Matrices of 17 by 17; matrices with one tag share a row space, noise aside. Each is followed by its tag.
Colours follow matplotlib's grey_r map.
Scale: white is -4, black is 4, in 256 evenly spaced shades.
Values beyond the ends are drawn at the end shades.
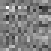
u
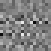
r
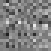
u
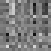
u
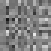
u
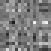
u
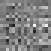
u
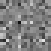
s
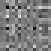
u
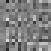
u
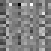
s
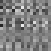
r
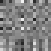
r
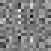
s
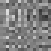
u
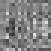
u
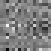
u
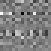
r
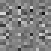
s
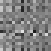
r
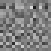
r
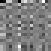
s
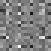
s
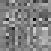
u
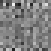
r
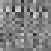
r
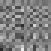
r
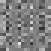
s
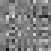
u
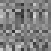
r
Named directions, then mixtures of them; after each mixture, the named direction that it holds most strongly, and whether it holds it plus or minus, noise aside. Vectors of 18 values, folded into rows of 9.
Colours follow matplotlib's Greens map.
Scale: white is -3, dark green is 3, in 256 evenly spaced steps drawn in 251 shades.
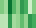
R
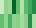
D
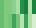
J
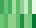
J, minus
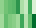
J, minus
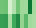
R, minus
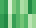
R, minus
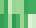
R, minus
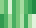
R, minus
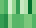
R, minus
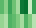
J, plus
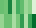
J, minus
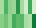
J, minus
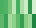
J, minus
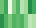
R, minus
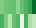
J, plus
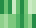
D, minus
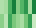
D, plus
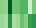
R, plus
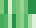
R, minus
